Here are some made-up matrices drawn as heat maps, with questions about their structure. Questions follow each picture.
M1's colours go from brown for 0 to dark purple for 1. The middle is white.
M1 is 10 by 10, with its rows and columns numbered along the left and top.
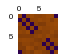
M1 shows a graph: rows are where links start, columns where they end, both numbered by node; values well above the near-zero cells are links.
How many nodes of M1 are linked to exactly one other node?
2
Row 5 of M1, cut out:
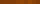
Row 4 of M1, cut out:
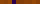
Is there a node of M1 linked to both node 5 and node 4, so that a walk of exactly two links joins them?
no
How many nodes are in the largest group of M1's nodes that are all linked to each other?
2
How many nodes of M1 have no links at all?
1
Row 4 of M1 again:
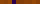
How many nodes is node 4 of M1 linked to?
1
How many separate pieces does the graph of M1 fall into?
2
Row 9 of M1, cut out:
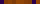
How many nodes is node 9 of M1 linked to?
2
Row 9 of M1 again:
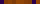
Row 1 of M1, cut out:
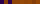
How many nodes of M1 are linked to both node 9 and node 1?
1
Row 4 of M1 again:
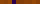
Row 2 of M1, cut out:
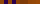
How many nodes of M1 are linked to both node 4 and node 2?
1
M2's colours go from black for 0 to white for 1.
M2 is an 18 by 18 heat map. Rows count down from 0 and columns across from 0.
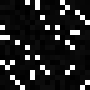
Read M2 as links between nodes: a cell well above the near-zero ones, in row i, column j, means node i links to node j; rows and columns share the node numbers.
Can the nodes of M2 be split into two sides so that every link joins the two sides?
no
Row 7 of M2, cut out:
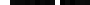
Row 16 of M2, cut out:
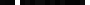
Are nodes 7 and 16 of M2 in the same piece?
yes
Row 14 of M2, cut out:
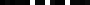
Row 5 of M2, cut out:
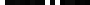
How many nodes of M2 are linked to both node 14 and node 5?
1
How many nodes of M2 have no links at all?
1
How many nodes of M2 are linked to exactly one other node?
1
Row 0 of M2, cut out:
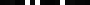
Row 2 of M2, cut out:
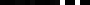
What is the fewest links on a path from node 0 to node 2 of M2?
2
